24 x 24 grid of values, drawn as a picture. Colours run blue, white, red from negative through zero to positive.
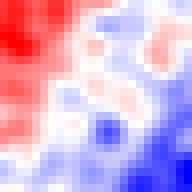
The field is mottled with small blotches. The top left is the ninth with the highest average. No row or column stands out. There is an overall slope up to the top left. The ninth with the lowest average is the bottom right. There are no lone odd cells.
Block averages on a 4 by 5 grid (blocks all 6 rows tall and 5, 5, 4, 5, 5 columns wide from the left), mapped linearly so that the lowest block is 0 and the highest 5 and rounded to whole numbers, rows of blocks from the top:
5 4 3 2 3 | 4 3 3 2 2 | 4 2 2 2 1 | 2 2 1 1 0
